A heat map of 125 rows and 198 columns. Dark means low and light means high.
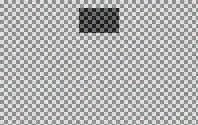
Ninth with the lowest average: top middle. Slope: none. Average level on the scale: 70%. Grain: checkered. Odd patch: lower, in the top middle.
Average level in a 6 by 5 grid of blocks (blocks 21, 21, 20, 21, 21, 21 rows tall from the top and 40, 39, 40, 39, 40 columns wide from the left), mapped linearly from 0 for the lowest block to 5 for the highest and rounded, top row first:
55055 / 55055 / 55555 / 55555 / 55555 / 55555
